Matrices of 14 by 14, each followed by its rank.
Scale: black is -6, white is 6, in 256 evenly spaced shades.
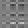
one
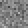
full rank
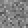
full rank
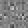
three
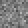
full rank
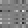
one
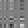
one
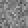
full rank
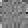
three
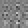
three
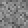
full rank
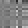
one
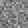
full rank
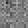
three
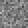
full rank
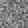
full rank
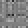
three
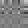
one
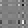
one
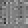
three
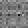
three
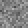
full rank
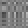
one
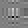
one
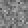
full rank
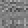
three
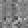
three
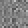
three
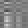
one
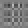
one
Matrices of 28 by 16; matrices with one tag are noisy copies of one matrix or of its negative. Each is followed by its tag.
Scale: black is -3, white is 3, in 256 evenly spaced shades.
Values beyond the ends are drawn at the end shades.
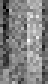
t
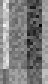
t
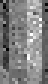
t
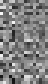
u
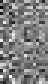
u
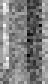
t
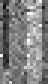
t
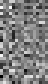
u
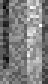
t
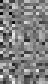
u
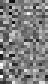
u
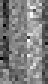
t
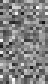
u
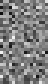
u
